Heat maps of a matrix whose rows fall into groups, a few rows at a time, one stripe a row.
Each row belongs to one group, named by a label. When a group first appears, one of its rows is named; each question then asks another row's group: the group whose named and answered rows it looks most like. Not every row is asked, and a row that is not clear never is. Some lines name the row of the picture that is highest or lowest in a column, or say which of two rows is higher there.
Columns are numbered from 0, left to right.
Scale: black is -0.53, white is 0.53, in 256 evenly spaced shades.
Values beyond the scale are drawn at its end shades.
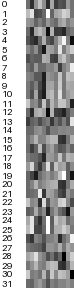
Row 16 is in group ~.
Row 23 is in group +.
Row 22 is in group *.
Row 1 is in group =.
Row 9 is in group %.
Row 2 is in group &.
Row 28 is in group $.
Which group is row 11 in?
*
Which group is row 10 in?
%
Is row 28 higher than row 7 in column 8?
Yes
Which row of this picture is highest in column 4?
22
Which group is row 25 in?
=
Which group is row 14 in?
+
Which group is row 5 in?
%
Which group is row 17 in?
%
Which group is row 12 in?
+
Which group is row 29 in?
$
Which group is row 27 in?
%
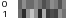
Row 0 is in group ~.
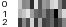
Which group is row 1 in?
$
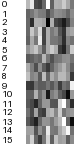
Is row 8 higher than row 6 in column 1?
Yes
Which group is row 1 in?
+
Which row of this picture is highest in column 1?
0
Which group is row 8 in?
*
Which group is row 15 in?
=
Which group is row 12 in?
%
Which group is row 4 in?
~
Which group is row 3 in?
~
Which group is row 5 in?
$
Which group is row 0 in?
=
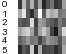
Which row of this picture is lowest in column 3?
1
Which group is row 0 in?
~
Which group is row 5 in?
~
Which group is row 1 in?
=
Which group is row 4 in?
+
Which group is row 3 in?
$
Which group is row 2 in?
~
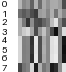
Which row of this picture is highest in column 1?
3
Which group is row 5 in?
*
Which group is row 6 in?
*
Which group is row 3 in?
$
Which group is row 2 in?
&
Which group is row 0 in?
*
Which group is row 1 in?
%
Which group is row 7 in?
~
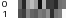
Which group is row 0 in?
+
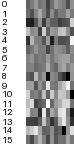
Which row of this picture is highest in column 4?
12
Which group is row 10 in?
*
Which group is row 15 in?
+
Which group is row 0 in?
+
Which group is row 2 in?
~
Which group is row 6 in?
=
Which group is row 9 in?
=
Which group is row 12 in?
*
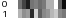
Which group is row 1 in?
*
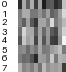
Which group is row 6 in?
%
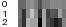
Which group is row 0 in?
+
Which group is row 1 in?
+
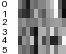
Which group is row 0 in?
&
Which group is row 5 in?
%
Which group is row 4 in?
~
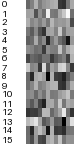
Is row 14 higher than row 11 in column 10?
No
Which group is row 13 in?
$
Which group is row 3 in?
%
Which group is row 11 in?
%
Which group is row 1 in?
=
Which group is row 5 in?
%
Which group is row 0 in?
$
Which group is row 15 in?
%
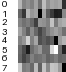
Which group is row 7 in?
*
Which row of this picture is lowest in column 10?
1
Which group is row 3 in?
&
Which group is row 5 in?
&
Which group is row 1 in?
+
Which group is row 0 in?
*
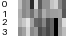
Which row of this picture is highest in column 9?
0
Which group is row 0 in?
*
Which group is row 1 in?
*
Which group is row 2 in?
$
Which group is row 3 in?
$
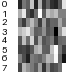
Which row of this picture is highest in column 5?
1
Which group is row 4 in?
~
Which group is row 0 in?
~
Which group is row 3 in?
$
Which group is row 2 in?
+
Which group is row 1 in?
=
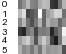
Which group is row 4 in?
$
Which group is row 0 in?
$
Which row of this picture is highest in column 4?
5
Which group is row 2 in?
=
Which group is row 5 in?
*
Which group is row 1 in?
=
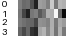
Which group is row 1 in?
&
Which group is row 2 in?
%
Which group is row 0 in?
%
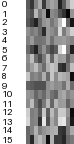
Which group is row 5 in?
&
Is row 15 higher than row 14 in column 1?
No
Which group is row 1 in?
+
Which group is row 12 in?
*
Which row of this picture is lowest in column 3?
13
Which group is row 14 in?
$
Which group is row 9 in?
%
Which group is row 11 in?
=
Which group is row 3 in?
%
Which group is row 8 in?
*
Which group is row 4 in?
=
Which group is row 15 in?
+
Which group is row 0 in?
~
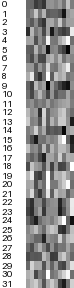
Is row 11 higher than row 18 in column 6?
Yes
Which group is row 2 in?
%
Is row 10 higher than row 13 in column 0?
No
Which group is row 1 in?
$
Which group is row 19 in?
=
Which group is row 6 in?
%
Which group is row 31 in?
$
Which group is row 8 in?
=
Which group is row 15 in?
&
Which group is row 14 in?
$
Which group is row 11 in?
=
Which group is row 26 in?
%
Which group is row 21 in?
=
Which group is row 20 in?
=
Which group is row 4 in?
=
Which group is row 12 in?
*
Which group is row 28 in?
&
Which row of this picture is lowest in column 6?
3
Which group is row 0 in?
%
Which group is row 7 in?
=
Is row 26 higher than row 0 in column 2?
Yes
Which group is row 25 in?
$
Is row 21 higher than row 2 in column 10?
No
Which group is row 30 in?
=
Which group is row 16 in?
*
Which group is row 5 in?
+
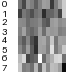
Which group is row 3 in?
=
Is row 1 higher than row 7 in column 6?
No
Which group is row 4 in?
%
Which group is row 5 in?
%
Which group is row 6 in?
=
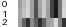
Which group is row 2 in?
&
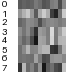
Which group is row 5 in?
$
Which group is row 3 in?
%
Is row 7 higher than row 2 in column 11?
Yes
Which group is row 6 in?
&
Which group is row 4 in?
%
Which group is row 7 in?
~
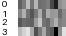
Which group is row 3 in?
$
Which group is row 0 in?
$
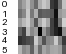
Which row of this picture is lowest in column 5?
3
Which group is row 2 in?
$
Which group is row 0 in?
$
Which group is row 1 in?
$
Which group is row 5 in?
*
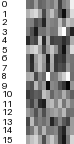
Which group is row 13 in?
~
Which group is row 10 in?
&
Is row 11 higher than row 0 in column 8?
Yes
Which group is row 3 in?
&
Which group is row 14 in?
$
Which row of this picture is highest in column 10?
8
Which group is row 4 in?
~
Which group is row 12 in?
&
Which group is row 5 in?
$
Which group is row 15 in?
$
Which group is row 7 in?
+
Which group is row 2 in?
%
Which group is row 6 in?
+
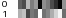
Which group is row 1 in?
=
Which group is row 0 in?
+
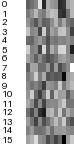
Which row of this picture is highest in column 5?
10
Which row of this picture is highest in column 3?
0
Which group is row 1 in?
$
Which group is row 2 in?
&
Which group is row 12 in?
%
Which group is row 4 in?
+
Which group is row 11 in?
&
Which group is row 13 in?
&
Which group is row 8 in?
$
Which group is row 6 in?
&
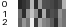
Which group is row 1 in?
+
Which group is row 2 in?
~
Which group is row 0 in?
~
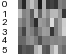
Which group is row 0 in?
+
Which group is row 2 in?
%
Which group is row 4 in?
+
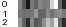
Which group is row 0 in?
&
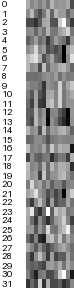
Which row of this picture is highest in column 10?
25
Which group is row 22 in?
+
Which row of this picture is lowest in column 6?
17
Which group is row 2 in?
&
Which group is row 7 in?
*
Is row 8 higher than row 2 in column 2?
Yes
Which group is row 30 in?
&
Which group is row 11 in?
%
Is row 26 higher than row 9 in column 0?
No
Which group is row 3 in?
=
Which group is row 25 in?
=
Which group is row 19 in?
*
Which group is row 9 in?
%
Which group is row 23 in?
=
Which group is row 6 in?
$
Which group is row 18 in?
*
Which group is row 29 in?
%
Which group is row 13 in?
+
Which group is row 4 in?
+
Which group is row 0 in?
*
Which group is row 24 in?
&
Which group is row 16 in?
*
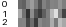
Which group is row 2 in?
%
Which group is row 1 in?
&
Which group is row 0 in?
+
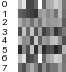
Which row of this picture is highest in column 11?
5
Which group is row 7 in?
+
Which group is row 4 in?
*
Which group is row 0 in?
=
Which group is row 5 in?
~
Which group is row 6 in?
=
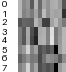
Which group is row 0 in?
*
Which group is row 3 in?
%
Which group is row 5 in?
$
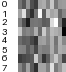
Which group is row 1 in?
=
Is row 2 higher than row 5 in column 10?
No
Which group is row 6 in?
&
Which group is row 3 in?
*
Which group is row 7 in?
%
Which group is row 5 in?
%
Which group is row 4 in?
%
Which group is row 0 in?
%
